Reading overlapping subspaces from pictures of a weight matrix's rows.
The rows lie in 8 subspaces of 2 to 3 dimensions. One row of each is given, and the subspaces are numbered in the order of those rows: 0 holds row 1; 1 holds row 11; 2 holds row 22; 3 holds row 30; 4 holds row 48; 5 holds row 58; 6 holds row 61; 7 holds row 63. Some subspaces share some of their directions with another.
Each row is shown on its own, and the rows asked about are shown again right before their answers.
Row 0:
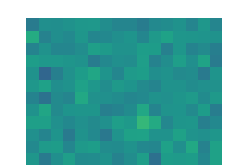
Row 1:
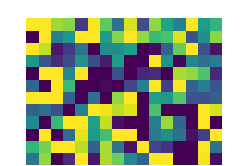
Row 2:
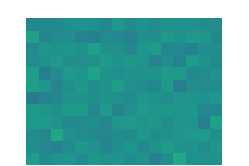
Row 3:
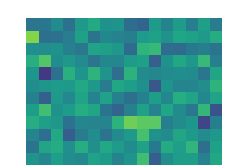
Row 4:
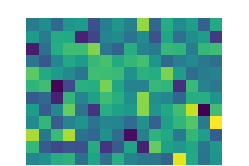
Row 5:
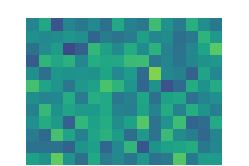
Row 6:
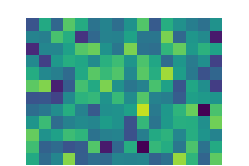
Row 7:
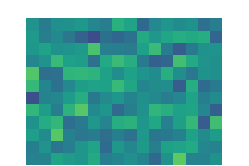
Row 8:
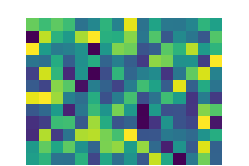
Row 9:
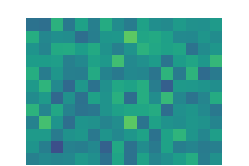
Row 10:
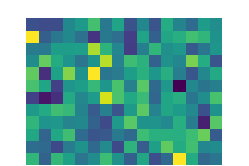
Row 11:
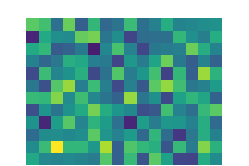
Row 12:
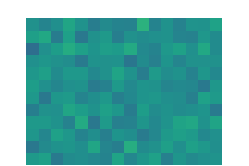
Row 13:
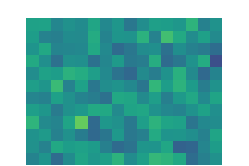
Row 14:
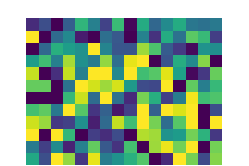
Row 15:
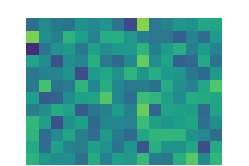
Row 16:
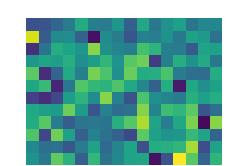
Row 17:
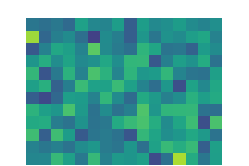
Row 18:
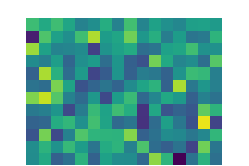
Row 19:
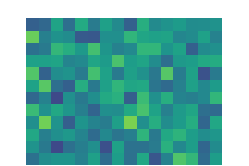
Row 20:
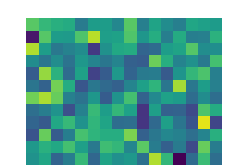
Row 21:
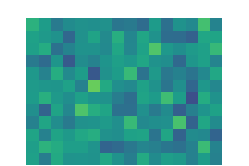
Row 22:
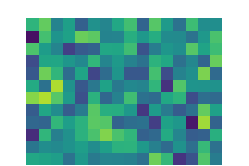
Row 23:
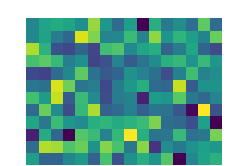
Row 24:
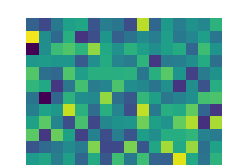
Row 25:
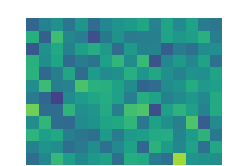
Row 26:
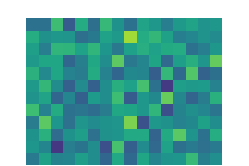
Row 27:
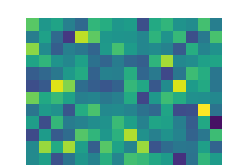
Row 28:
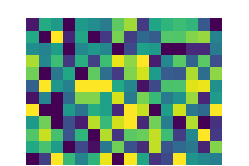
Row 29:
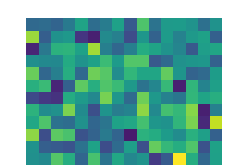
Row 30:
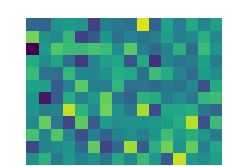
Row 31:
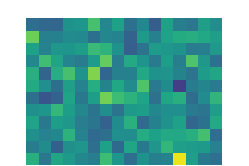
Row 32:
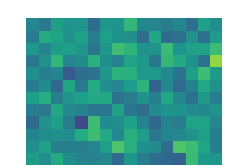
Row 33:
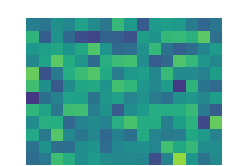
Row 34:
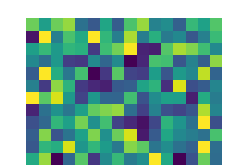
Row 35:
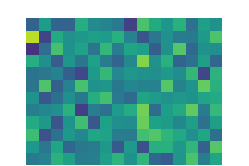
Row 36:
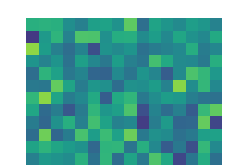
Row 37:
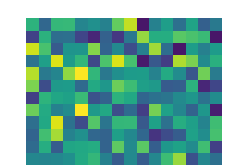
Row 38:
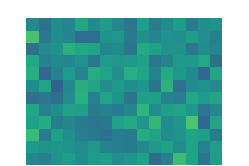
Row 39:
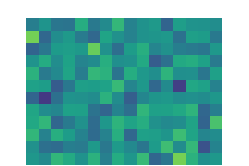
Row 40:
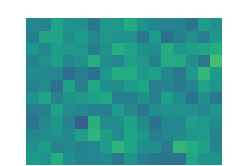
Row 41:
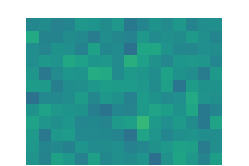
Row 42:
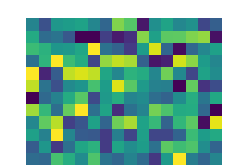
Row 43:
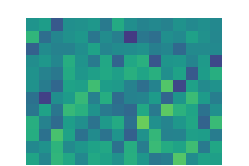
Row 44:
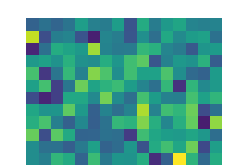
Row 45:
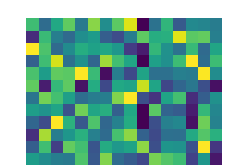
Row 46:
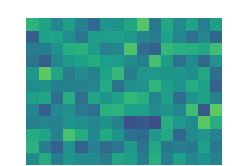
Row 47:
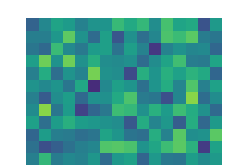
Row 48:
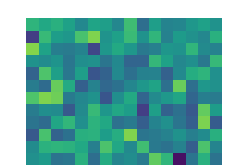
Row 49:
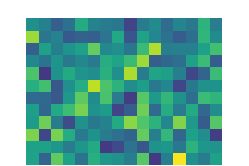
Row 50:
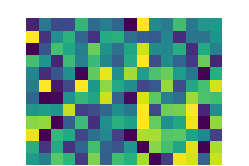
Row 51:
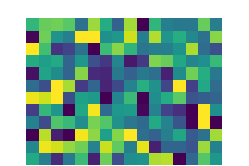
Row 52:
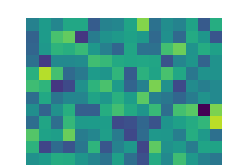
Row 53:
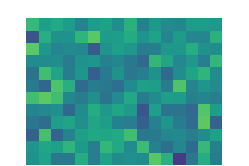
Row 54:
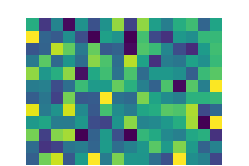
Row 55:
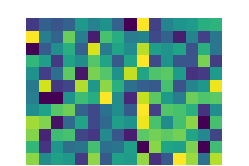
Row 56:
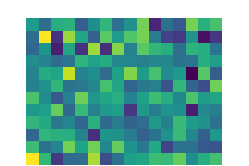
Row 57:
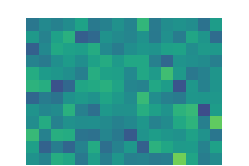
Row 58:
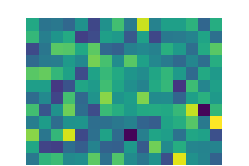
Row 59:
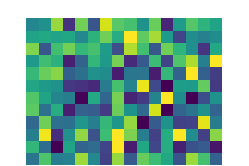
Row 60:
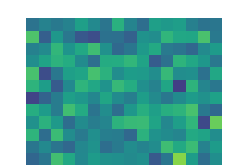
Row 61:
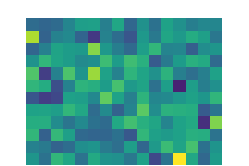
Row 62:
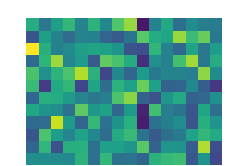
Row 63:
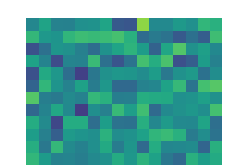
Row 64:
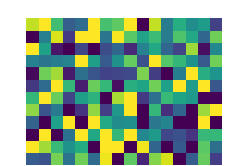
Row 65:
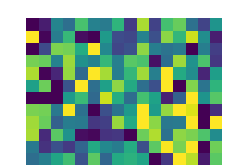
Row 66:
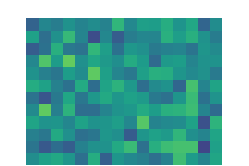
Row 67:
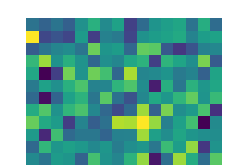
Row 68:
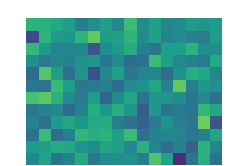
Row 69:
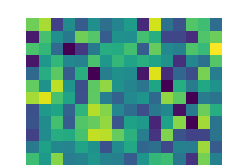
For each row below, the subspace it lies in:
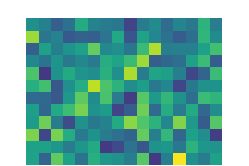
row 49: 2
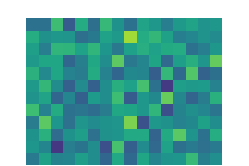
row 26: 1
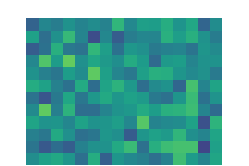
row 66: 2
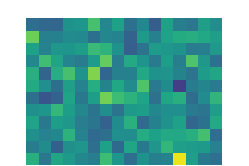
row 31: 6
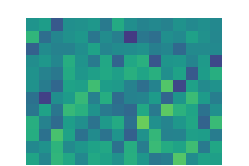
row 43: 1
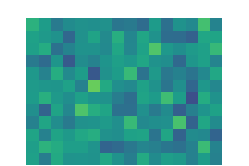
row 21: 2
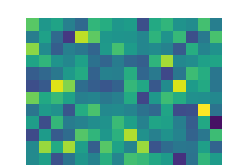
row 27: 4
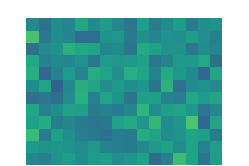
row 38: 2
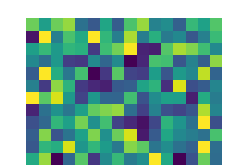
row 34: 3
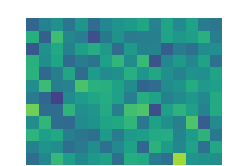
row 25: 3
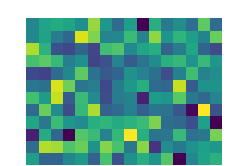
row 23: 5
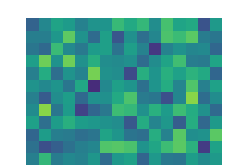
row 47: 2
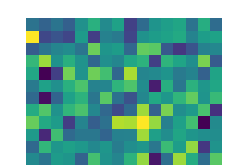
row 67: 4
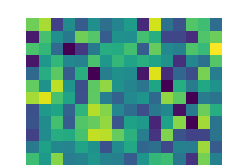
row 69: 2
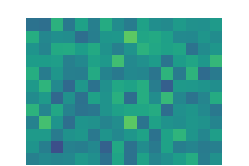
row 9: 1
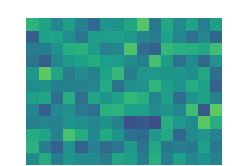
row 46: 4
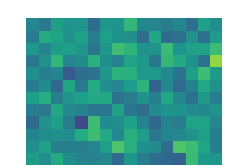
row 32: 0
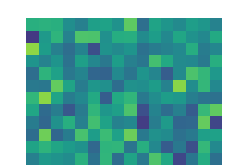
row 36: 3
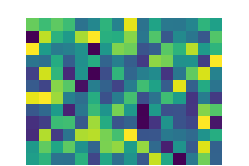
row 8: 0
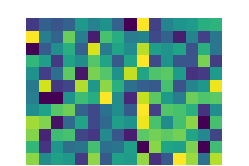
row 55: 7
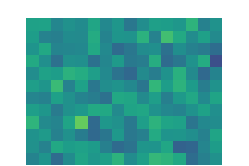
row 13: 0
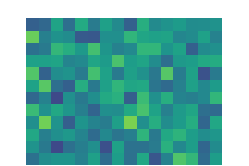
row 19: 1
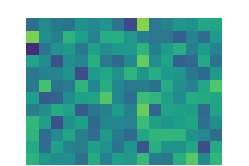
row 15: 7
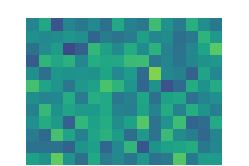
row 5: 2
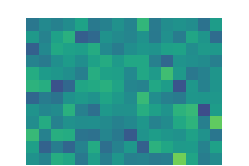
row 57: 4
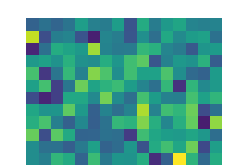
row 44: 4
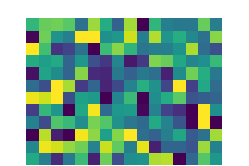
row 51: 5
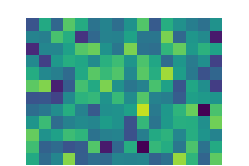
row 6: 5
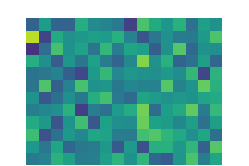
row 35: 7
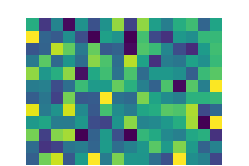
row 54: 5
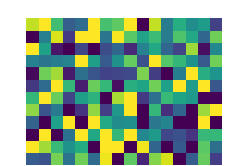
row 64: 3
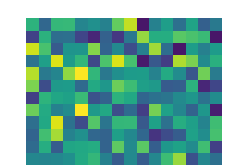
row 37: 7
